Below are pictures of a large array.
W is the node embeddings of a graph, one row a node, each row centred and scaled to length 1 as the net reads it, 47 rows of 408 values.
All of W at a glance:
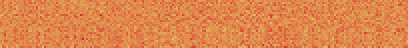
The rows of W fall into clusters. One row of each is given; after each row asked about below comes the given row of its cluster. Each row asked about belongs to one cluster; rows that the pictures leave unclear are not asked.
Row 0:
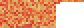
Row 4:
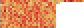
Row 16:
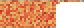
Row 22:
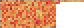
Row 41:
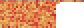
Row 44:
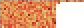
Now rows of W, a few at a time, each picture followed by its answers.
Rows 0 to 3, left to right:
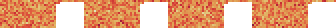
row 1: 44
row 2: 22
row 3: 22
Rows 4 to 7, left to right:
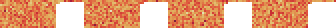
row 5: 0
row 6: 44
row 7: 22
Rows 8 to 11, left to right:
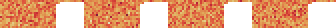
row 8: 41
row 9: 44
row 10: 22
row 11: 0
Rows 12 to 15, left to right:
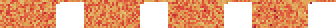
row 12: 16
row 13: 22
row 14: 4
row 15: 4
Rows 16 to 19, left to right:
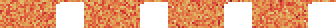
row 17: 44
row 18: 41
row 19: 44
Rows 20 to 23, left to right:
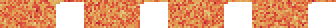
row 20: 4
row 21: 22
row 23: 41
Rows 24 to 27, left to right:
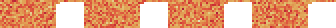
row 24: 16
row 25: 0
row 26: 22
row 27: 4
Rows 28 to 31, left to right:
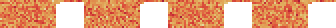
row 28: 4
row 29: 16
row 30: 4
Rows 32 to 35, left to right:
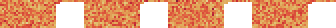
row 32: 0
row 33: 41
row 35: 0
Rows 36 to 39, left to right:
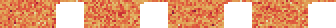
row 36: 44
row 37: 4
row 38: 0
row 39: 4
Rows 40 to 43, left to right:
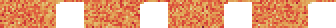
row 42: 22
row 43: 4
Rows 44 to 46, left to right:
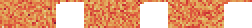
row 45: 16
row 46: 0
